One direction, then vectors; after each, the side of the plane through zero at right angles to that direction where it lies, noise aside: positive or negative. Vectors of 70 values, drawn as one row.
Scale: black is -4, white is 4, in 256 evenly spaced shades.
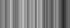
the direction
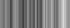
negative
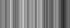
positive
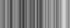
negative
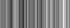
negative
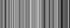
positive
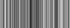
negative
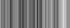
negative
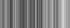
negative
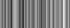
negative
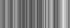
negative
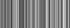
negative
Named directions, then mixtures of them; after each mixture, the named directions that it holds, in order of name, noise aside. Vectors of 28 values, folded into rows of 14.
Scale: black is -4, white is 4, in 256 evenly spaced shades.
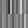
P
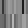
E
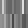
E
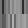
E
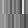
E, P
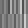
E, P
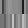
E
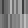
E, P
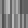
E, P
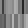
E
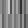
P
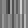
P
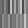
E, P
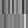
E, P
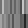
E, P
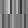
P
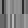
E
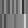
E, P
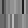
E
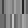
E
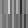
P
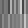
E, P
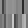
E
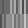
E, P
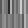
P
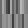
E, P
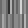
P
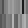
E
